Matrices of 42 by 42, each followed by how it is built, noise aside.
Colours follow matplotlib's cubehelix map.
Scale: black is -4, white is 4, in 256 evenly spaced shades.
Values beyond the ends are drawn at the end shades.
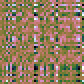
low rank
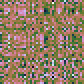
low rank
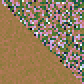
upper triangular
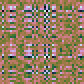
low rank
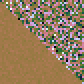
upper triangular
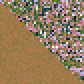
upper triangular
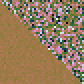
upper triangular
